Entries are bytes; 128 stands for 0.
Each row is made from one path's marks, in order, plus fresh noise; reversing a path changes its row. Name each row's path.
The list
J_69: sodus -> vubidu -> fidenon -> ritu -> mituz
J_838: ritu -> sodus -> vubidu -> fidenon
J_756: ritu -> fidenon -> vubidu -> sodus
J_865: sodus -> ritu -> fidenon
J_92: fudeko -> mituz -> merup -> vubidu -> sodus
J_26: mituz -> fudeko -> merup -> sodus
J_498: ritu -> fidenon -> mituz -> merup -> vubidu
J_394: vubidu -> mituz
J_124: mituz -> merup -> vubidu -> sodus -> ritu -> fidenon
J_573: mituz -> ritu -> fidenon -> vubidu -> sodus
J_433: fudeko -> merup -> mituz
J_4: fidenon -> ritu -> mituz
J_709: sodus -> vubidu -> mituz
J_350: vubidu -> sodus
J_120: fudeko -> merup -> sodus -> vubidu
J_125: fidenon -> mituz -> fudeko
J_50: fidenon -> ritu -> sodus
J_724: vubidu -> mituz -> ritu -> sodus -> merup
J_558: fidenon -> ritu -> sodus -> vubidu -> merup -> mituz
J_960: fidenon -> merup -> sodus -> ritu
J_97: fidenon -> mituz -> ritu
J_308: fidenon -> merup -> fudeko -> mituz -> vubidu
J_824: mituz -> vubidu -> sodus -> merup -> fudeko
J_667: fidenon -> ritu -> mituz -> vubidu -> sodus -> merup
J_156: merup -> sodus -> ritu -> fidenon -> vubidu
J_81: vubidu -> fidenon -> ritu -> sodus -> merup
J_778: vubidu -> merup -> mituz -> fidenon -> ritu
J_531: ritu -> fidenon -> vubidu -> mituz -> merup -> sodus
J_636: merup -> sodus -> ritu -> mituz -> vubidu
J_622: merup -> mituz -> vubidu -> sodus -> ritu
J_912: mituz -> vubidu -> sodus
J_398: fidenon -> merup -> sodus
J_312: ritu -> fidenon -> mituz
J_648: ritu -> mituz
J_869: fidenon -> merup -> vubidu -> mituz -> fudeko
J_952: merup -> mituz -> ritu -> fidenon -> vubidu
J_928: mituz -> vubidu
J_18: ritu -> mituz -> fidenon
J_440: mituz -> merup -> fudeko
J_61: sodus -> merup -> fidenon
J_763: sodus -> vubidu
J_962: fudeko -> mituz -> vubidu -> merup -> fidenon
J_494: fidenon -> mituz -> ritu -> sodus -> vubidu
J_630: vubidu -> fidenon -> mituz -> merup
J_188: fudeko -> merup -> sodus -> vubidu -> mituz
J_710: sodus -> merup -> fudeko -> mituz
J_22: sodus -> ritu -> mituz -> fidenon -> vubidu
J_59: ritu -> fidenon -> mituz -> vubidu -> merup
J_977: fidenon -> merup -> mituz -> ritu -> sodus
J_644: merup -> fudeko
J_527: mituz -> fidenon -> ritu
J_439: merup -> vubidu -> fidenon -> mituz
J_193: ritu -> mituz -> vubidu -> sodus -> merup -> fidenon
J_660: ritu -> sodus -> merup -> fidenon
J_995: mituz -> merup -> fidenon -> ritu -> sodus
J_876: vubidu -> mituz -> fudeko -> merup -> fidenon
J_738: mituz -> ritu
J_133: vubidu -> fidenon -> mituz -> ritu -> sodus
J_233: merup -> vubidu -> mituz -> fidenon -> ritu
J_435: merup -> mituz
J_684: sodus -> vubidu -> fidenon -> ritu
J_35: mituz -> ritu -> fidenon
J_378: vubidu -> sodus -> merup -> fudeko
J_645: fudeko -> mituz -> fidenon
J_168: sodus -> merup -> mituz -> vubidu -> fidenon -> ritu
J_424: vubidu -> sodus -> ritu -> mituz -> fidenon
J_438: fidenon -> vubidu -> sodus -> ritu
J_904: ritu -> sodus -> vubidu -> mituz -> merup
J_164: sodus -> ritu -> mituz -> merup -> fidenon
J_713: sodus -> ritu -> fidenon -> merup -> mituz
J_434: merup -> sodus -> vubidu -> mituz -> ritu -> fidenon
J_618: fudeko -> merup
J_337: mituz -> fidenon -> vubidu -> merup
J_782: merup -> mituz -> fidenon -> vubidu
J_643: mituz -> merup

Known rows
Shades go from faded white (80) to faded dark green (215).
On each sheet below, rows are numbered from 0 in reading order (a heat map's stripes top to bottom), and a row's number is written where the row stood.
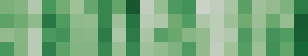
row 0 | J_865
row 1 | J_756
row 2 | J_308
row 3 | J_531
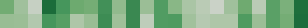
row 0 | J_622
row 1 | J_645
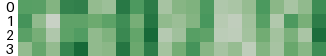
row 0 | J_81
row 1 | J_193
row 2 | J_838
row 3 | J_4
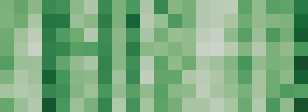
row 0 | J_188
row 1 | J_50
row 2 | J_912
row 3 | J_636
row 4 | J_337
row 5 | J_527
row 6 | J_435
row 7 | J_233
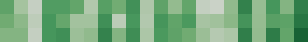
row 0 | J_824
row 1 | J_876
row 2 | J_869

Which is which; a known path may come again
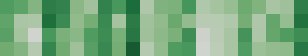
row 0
J_81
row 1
J_952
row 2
J_164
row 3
J_865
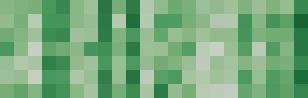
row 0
J_312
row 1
J_308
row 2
J_630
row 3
J_193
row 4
J_435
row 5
J_645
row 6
J_188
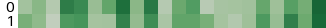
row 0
J_97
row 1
J_869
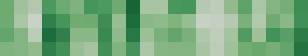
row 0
J_660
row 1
J_636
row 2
J_977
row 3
J_350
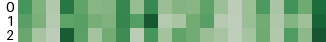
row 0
J_531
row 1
J_838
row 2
J_233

